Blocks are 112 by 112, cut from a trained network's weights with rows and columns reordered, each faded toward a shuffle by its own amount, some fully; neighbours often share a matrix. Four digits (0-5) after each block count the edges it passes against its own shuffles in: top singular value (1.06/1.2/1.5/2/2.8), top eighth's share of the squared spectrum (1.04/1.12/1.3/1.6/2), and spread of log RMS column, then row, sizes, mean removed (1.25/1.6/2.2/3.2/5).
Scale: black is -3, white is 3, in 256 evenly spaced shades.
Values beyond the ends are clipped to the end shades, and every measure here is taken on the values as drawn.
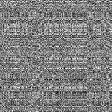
5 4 1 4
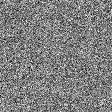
1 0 0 0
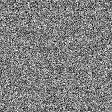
2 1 0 0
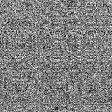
4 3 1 2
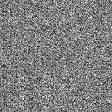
3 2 1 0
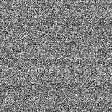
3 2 0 1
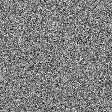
0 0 0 0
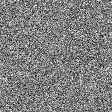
0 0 0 0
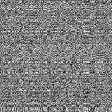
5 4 1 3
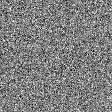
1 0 0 0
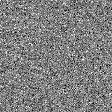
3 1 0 0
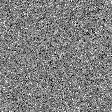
0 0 0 0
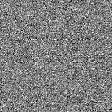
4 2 0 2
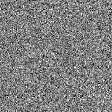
3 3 1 1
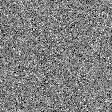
0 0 0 0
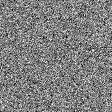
1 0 0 0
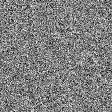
0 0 0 0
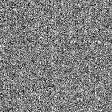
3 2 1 1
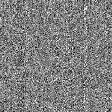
3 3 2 1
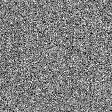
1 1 0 0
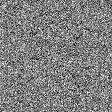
2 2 0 0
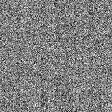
3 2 0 0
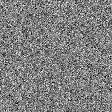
1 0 0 0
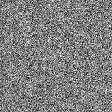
3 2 1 0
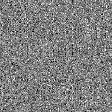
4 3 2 1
